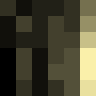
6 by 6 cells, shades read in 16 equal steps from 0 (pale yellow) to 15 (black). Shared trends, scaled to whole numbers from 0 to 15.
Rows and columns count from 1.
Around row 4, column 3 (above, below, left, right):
13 14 11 11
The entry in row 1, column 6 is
8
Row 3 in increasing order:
3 11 11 13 13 14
